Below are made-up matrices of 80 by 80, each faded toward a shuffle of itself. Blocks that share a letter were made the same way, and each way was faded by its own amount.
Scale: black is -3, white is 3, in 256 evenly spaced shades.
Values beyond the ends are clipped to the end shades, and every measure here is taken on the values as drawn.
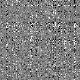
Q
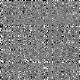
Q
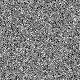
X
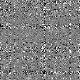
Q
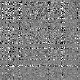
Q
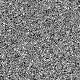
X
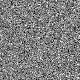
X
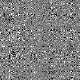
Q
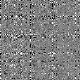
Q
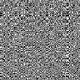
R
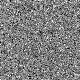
X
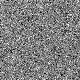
X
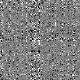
Q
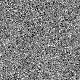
X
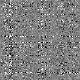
Q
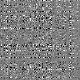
Q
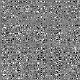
Q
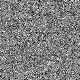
X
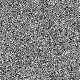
X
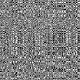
R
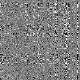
Q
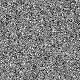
X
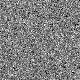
X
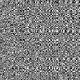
R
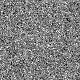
X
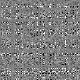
Q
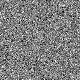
X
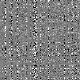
Q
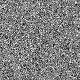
X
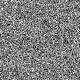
X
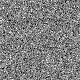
X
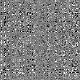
Q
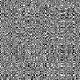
R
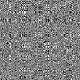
R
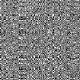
R
